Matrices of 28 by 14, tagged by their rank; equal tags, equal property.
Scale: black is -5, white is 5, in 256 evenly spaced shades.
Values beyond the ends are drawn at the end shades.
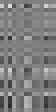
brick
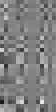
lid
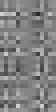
lid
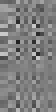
lid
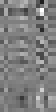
lid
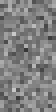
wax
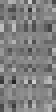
lid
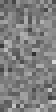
wax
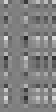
brick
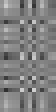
brick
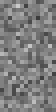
wax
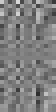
lid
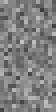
wax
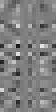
lid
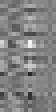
lid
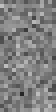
wax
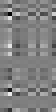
brick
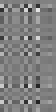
brick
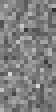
wax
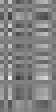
brick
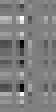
brick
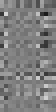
lid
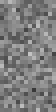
wax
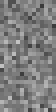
wax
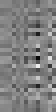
lid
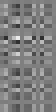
brick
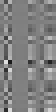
brick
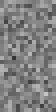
wax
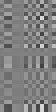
brick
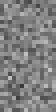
wax
